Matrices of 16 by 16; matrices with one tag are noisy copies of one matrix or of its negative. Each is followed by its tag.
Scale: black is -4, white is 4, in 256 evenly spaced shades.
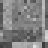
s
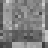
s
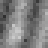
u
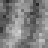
u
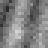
u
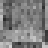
s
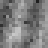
u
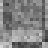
s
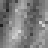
u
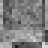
s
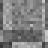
s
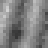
u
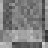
s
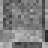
s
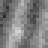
u
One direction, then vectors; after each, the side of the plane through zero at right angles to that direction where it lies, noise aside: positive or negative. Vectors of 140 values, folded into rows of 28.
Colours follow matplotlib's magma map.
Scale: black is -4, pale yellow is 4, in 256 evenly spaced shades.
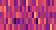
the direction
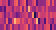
negative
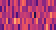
negative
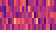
negative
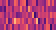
negative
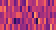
positive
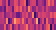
negative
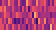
positive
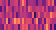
negative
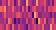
positive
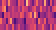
positive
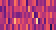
negative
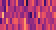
negative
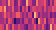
positive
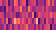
negative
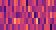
negative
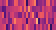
negative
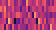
positive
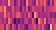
positive
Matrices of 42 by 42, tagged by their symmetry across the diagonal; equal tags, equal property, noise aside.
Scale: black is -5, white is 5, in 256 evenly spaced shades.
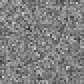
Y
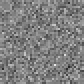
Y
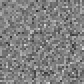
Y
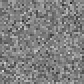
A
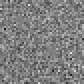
A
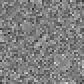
Y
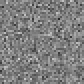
A
